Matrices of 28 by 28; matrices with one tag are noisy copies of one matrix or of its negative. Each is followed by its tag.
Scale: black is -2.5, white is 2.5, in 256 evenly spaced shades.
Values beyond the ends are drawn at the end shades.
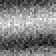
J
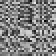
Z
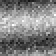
J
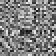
Z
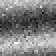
J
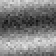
J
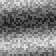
J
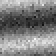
J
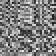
Z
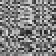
Z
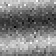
J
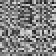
Z
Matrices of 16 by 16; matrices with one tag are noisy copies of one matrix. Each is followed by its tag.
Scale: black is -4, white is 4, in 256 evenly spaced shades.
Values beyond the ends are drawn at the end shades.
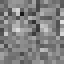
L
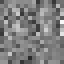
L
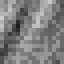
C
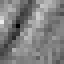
C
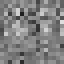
L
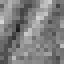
C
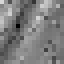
C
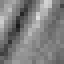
C
